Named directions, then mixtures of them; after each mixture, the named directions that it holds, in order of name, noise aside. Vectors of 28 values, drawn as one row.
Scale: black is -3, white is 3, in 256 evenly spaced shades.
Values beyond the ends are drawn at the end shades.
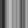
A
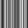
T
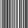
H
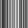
A, H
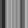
A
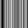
A, T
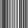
A, H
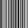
H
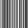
H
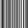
H, T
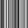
H, T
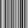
H, T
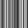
T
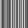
H, T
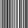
H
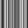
T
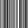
H, T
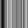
A, T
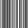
H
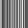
H, T
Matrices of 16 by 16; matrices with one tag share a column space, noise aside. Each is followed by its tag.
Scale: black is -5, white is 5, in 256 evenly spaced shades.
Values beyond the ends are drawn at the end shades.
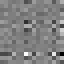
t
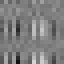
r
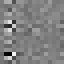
t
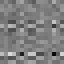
t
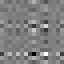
t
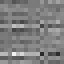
t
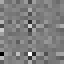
t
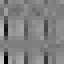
r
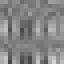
r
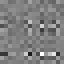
t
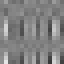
r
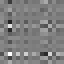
t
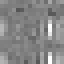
r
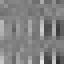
r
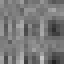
r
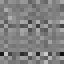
t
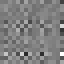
t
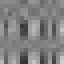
r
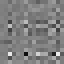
t
